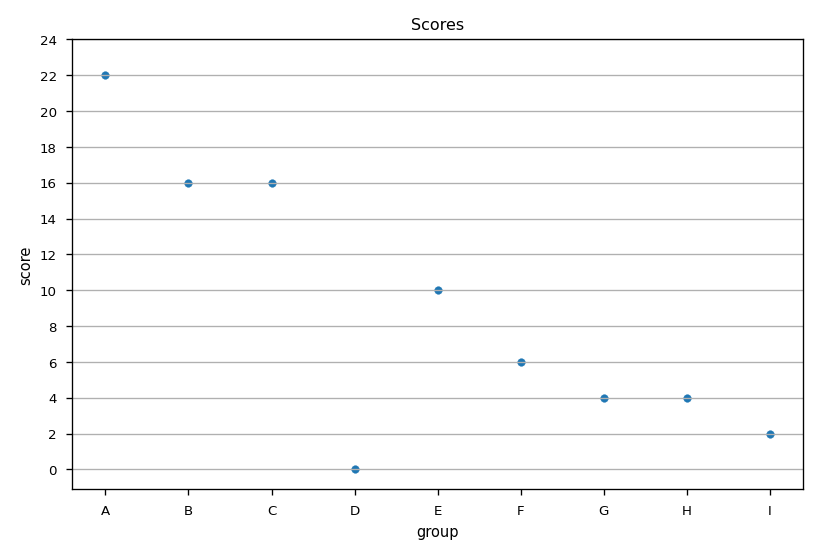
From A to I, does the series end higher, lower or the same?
lower
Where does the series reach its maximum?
A
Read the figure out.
Title: Scores
x-axis: group, ticks A B C D E F G H I
y-axis: score, ticks 0 2 4 6 8 10 12 14 16 18 20 22 24
Values:
22 16 16 0 10 6 4 4 2
